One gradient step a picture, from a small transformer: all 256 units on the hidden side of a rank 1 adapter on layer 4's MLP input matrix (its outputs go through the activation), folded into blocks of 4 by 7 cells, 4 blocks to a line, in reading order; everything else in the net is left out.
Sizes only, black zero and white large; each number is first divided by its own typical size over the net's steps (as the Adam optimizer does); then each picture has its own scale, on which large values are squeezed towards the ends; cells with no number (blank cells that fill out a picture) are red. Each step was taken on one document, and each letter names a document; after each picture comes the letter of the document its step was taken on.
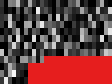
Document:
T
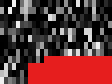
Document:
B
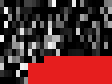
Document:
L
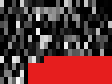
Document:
B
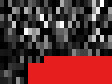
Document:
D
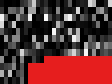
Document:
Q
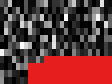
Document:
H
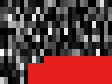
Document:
H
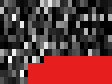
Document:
H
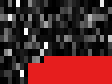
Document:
D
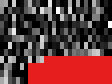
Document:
Q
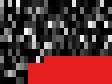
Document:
D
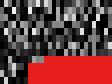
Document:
T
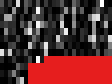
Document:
D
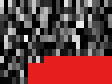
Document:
Q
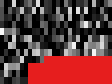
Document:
Q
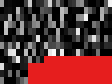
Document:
L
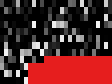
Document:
L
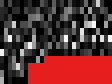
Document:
D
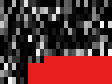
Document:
B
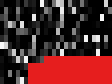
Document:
L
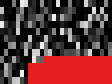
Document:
B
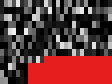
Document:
T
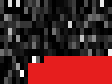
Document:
D
